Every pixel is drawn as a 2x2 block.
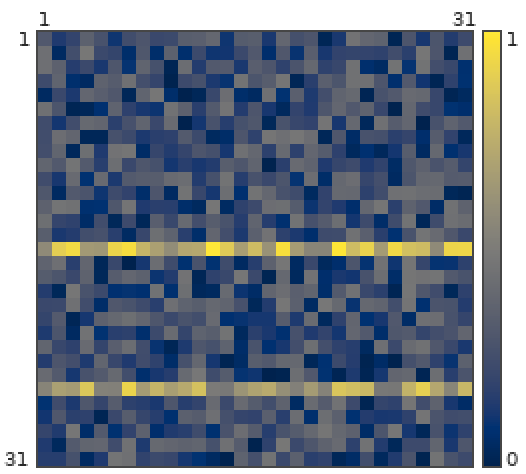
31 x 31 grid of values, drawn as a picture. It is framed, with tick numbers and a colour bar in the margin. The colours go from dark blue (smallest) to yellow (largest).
Histogram: skewed, a long tail of high values. Ninth with the highest average: middle right. Slope: none. Odd lines: rows 16 and 26.
